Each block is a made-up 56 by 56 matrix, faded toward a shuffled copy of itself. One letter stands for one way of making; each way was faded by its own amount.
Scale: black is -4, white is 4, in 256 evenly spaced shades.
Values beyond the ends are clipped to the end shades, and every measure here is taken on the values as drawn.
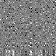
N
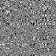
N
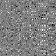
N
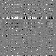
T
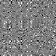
N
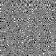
N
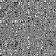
N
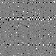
T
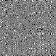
N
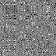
N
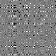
T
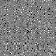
N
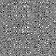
N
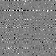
T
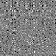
N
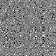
N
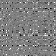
T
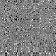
N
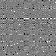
T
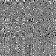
N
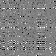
T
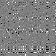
T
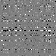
T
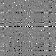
T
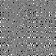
T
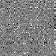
N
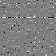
T
